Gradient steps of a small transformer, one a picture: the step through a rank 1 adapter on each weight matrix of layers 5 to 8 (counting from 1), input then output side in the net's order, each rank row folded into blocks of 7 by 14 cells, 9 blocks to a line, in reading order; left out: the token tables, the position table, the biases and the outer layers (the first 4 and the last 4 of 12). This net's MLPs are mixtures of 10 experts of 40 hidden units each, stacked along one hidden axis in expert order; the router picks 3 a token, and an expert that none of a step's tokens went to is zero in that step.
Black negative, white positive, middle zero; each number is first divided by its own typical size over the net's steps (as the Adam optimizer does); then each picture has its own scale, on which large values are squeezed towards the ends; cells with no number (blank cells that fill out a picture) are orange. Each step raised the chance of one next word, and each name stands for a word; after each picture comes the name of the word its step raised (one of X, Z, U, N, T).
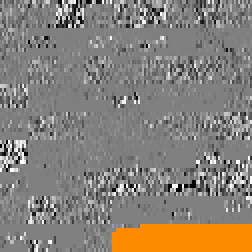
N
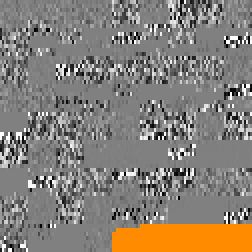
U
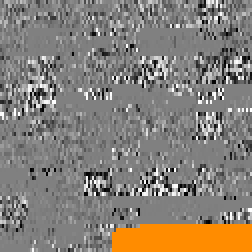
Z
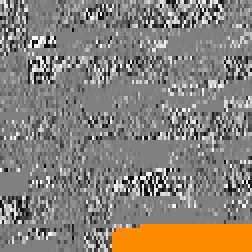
U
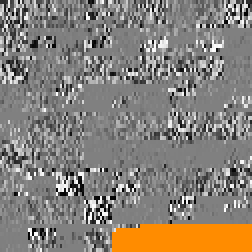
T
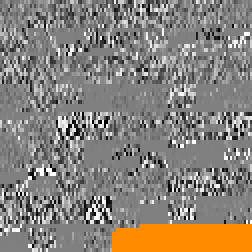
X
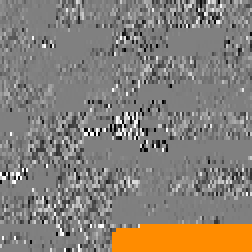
N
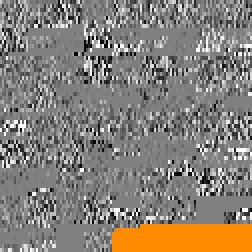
X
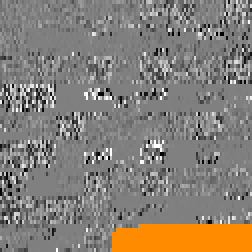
Z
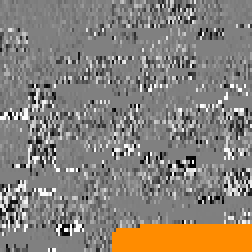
U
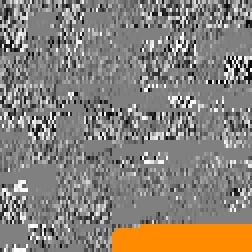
U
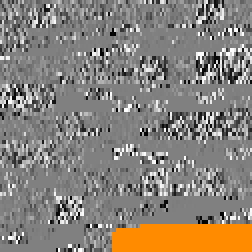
T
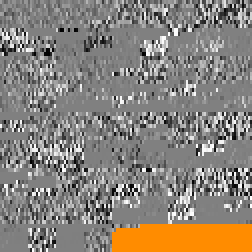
X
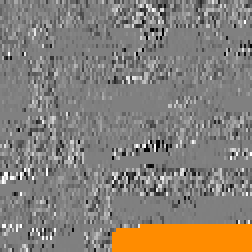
N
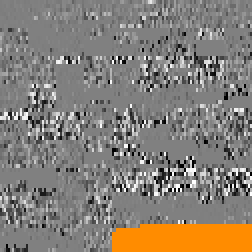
Z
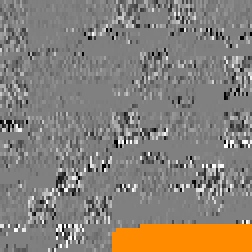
N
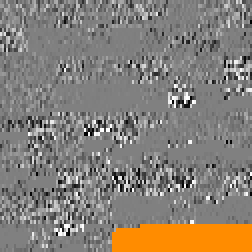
Z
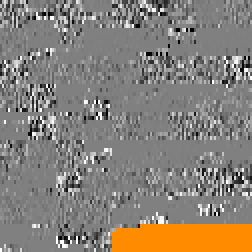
N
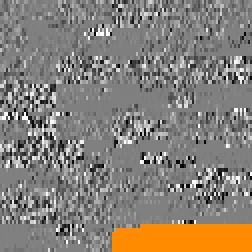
Z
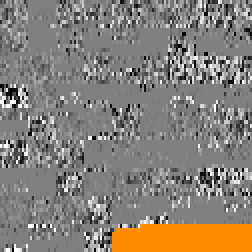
N
